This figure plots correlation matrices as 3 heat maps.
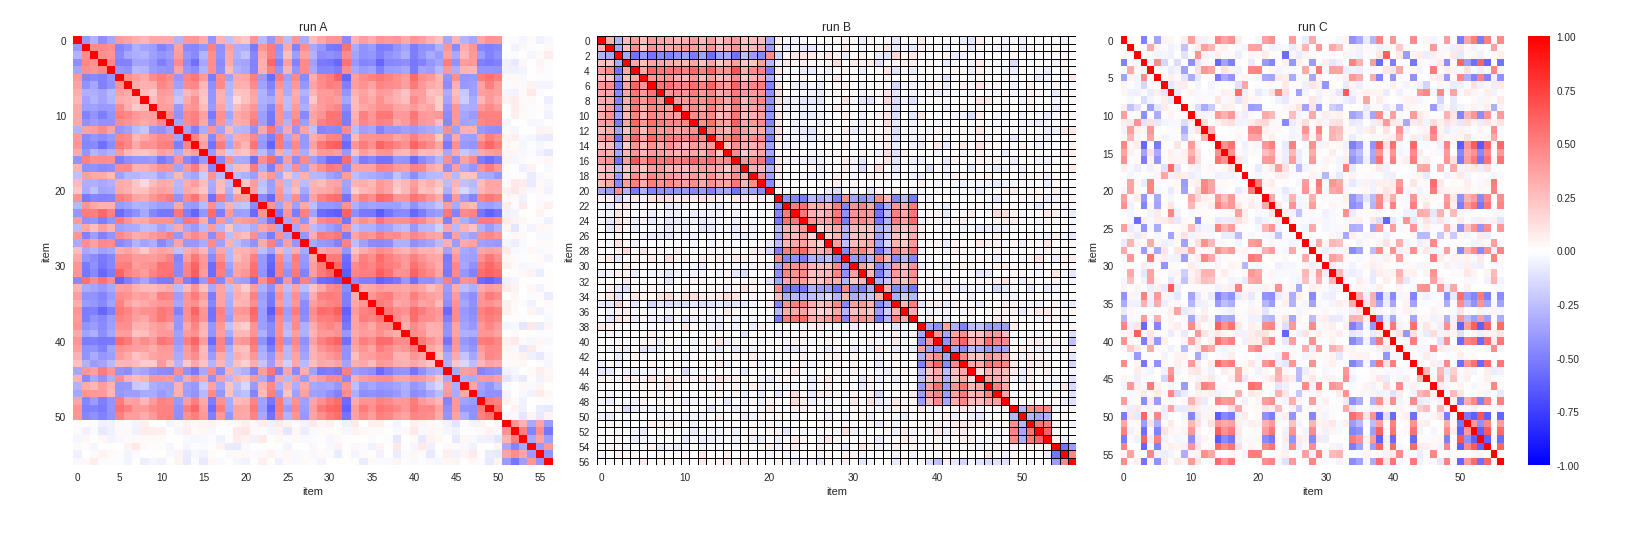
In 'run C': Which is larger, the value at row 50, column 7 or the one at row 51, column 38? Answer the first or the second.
the second
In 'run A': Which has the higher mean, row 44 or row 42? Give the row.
42
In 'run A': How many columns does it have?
57
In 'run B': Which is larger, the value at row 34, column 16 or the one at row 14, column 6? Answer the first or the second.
the second
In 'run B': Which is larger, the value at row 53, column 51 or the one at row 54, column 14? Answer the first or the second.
the first
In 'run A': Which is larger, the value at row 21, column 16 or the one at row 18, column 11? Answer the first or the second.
the second
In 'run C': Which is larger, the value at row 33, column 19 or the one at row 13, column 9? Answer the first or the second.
the first
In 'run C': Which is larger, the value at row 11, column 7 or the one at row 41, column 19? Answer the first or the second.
the second
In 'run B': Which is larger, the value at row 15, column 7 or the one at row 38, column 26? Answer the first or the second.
the first
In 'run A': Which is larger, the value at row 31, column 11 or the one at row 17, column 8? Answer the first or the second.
the first
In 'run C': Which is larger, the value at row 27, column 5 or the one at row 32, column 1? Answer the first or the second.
the second
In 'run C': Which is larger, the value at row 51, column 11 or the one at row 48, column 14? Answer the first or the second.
the second
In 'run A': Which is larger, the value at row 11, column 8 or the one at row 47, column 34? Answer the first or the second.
the first
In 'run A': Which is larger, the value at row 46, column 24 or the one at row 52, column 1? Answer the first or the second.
the second
